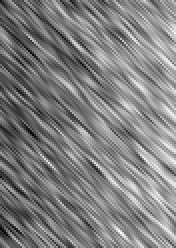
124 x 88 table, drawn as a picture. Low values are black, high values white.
Slope: up to the right. Histogram: bell-shaped. Grain: diagonal, down to the right.
